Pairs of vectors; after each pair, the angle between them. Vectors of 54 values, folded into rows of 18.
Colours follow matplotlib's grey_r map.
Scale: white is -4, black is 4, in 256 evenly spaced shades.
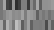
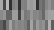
orthogonal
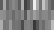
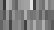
partly opposed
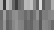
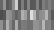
partly opposed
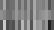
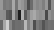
orthogonal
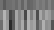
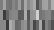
partly opposed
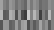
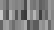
nearly parallel
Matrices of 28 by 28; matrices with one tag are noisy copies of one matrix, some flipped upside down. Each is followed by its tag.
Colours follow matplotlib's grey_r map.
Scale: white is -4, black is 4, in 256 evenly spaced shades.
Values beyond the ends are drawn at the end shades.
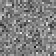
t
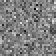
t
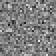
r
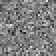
r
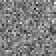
t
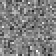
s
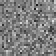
t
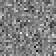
t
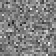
r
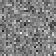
t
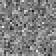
s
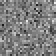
t
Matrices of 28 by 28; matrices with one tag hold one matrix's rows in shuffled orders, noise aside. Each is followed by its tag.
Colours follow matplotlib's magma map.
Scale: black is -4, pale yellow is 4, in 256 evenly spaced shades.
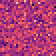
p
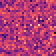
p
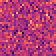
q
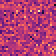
p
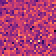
p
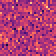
q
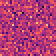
q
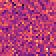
q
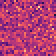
p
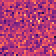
p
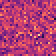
p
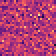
p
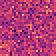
q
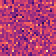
q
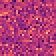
q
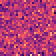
p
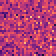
p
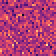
q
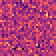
q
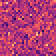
q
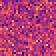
q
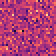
q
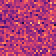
p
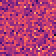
p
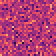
q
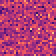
p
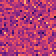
p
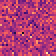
q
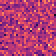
p
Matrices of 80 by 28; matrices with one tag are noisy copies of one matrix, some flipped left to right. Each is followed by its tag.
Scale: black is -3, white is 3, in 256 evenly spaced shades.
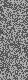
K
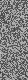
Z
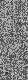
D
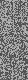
D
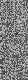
D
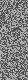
Z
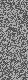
Z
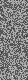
K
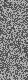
K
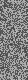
K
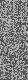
D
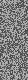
K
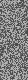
K
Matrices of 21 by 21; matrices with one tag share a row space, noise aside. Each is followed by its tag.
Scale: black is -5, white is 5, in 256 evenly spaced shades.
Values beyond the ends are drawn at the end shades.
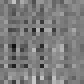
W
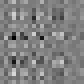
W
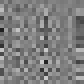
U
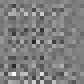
W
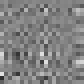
U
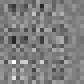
W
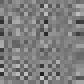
U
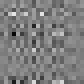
W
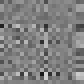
U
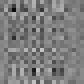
W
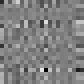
U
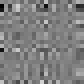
U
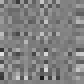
U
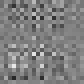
W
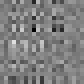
W
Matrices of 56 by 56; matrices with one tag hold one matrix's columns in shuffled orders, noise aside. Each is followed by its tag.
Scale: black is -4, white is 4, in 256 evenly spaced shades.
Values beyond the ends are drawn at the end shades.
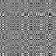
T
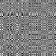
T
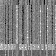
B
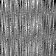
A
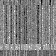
B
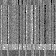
B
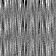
A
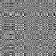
T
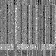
B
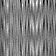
A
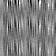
A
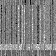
B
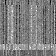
B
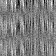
A
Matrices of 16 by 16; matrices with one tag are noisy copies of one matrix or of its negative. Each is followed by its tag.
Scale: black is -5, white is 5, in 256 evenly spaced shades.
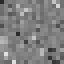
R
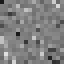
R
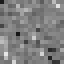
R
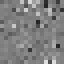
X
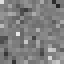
R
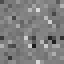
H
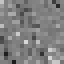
R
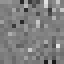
X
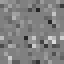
H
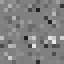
H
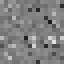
H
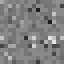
H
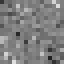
R
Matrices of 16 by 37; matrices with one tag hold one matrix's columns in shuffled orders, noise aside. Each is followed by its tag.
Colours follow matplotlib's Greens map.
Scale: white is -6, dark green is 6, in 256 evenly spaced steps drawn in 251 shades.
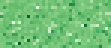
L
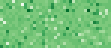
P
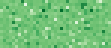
P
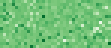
L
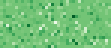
L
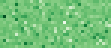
L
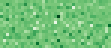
L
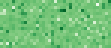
P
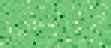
L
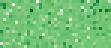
P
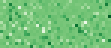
L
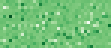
L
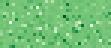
L
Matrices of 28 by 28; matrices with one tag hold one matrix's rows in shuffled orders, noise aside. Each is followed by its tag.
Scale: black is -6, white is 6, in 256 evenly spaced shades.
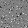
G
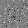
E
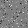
G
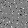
G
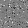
E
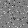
E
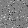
E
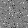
E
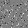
G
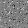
E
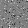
E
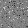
E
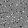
G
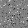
E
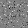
E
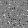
E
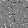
E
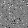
E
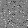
E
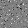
G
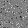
G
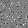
G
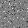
E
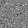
G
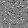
E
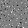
G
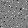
G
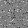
E
